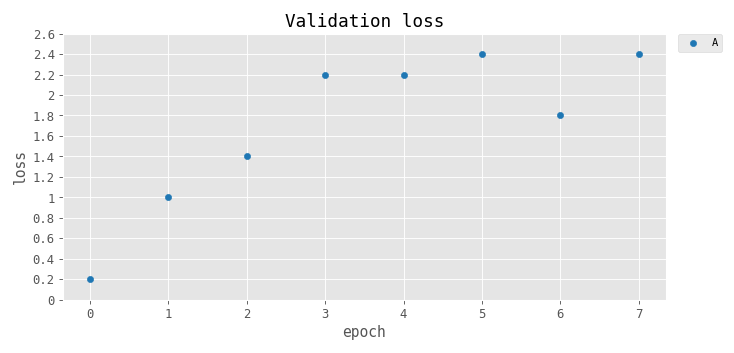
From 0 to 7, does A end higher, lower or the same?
higher
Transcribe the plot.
Title: Validation loss
x-axis: epoch, ticks 0 1 2 3 4 5 6 7
y-axis: loss, ticks 0 0.2 0.4 0.6 0.8 1 1.2 1.4 1.6 1.8 2 2.2 2.4 2.6
Legend: A
Values:
A: 0.2 1 1.4 2.2 2.2 2.4 1.8 2.4
